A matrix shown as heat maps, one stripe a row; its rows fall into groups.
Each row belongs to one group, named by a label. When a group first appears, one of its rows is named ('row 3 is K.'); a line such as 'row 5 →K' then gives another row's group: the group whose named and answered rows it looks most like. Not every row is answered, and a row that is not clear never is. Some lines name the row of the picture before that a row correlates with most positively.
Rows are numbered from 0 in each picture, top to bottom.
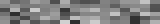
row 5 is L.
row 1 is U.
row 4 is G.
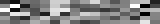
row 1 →U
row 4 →G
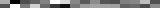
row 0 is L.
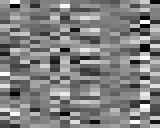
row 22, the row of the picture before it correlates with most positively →0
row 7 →L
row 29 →L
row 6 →U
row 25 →G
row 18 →L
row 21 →L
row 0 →U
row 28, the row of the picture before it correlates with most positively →1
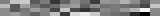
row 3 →G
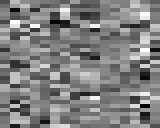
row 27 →L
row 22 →U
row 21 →L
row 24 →L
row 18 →G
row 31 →L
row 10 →U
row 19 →G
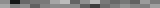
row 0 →L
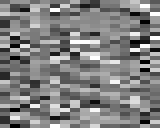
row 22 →G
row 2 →L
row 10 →G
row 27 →L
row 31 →L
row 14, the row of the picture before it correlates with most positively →0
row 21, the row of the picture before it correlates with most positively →1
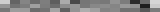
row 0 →L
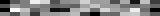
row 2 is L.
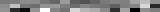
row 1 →U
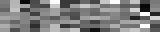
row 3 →U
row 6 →U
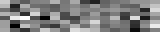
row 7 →G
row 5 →L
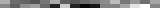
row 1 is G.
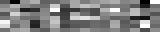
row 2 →U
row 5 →U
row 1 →G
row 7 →G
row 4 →G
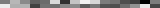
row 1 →U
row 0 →G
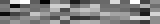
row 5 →G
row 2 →G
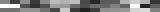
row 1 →U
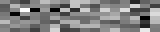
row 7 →U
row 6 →G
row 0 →G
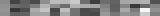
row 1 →G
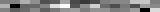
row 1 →L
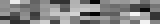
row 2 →G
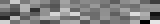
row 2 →L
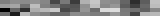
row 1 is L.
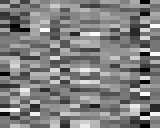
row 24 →G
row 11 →G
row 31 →G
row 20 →G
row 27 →U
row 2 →G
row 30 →G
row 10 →G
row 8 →L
